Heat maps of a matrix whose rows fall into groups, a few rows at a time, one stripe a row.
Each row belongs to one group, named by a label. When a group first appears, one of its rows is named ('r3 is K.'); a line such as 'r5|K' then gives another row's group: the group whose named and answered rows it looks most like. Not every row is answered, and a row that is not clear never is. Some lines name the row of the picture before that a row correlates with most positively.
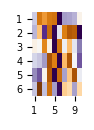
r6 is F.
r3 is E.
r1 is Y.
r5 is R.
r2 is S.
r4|S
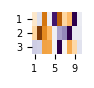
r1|E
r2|Y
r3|S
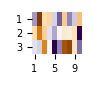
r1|F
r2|E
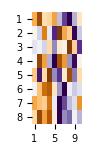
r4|E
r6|Y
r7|Y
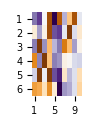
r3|F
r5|F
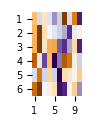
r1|S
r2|Y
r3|Y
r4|S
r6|Y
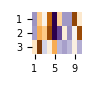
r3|Y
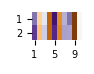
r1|R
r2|R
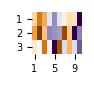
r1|E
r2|E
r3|E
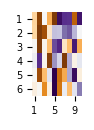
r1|Y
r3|F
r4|S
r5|E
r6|E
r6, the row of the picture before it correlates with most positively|3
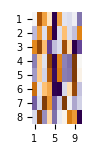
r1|E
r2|F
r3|E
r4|R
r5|R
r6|S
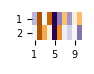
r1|F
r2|E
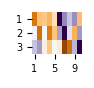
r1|Y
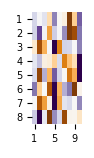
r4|S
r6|R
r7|E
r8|S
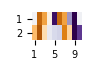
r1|E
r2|E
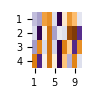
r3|F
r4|S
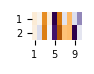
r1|E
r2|E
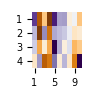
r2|F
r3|F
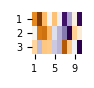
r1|Y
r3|S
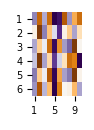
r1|F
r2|F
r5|R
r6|R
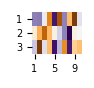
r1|R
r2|Y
